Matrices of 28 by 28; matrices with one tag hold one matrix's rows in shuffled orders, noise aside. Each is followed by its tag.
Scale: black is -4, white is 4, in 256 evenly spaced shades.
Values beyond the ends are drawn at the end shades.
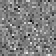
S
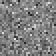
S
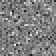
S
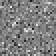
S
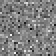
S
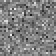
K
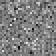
S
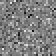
S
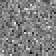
S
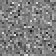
S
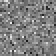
K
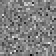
S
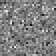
K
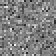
K
